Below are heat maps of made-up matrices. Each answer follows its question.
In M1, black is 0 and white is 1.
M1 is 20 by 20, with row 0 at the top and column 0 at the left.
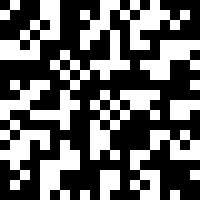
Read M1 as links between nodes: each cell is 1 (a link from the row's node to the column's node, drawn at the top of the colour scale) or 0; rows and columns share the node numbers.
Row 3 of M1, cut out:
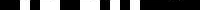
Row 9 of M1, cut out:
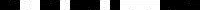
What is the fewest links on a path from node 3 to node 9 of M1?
1
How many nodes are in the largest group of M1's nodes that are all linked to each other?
4
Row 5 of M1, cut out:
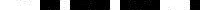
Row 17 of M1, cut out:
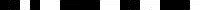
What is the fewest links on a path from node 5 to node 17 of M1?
1
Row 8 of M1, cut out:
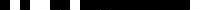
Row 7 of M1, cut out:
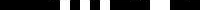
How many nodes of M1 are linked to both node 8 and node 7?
0
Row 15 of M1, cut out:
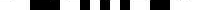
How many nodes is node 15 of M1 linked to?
12
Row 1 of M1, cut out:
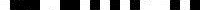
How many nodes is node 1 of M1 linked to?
10
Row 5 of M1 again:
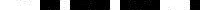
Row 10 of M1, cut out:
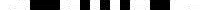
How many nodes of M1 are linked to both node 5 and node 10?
7
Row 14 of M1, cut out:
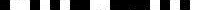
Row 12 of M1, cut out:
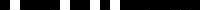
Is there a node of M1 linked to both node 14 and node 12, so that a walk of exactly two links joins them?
yes
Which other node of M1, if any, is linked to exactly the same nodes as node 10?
node 15
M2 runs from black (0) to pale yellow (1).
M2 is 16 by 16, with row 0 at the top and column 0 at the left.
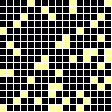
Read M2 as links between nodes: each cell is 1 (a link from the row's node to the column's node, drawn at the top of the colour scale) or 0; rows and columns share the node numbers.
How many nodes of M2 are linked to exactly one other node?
0
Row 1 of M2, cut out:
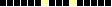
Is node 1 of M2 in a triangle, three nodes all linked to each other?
no
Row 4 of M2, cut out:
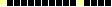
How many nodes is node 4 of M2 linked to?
2
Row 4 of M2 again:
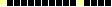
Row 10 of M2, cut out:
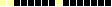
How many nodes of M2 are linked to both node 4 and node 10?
1
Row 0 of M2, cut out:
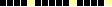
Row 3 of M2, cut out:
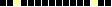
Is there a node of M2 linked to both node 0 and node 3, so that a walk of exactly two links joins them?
no
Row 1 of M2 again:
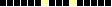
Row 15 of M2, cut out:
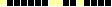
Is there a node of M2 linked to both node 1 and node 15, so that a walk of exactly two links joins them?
no
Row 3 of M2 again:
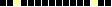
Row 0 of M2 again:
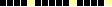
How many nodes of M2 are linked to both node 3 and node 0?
0
